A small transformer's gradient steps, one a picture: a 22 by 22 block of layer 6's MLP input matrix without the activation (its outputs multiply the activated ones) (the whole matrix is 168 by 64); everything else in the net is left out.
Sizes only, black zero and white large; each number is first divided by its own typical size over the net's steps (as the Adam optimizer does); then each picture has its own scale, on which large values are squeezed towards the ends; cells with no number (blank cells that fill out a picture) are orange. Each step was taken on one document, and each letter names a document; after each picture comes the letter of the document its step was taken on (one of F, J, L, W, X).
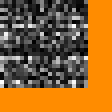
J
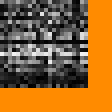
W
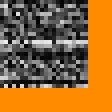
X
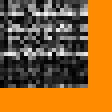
W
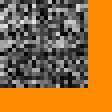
X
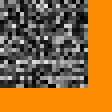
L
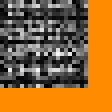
W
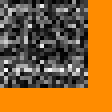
J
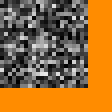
X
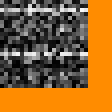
W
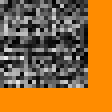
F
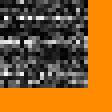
J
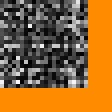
J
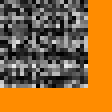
X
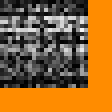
W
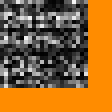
J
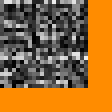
F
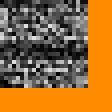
X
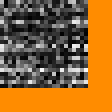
J
